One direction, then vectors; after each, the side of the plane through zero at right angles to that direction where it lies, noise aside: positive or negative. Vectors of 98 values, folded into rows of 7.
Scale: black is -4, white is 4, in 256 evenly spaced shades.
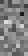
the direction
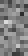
positive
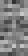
negative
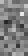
negative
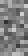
negative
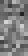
positive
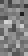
positive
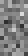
negative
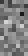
positive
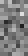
negative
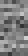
negative
